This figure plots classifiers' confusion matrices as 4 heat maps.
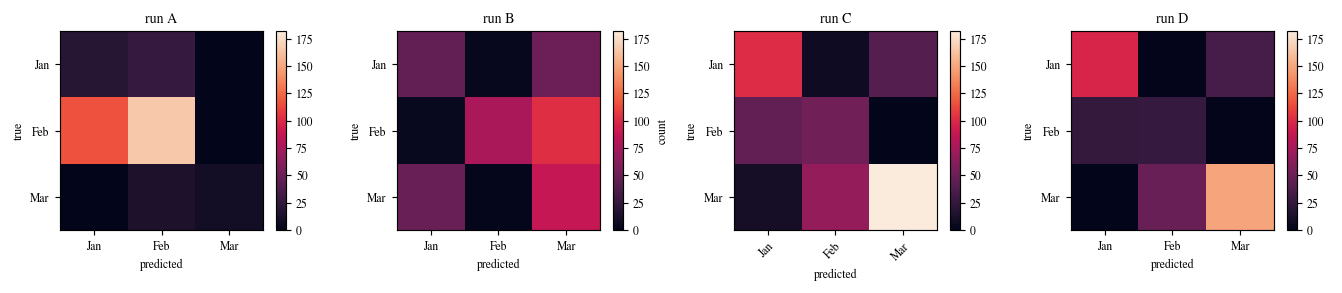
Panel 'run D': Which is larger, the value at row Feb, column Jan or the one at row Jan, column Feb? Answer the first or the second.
the first
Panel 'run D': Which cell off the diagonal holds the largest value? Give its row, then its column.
Mar, Feb
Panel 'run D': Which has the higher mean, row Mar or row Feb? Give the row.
Mar
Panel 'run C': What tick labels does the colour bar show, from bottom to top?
0, 25, 50, 75, 100, 125, 150, 175
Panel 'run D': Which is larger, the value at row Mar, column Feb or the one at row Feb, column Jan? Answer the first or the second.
the first
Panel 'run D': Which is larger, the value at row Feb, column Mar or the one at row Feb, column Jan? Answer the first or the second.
the second
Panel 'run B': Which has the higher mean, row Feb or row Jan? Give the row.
Feb
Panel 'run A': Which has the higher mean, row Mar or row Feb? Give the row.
Feb
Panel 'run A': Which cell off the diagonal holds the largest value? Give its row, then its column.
Feb, Jan
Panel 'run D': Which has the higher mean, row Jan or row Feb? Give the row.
Jan
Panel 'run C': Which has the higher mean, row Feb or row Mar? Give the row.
Mar
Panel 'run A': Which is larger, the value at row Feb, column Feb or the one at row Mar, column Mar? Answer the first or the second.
the first
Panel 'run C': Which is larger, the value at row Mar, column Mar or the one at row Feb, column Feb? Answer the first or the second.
the first
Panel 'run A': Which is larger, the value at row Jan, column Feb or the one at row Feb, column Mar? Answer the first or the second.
the first
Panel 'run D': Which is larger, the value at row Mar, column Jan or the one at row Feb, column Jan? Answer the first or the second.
the second
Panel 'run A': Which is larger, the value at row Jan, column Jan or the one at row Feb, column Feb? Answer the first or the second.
the second
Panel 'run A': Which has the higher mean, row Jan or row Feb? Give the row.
Feb
